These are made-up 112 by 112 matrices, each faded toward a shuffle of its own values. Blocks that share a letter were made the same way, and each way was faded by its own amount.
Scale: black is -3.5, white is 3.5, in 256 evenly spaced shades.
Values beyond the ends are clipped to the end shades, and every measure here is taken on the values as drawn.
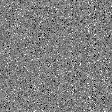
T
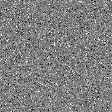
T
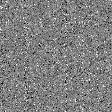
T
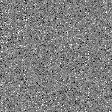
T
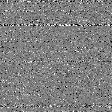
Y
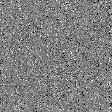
T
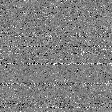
Y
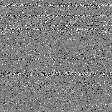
Y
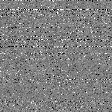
Y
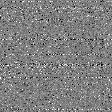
Y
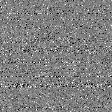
Y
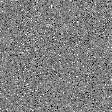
T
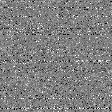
Y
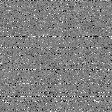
Y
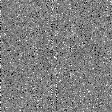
T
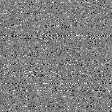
Y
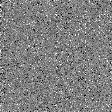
T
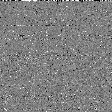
Y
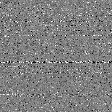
Y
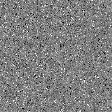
T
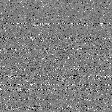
Y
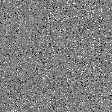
T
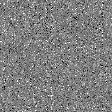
T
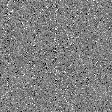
T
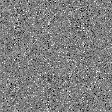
T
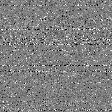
Y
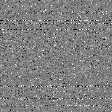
Y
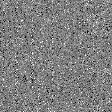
T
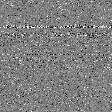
Y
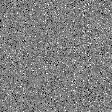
T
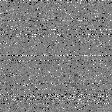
Y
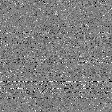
Y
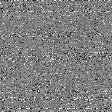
Y
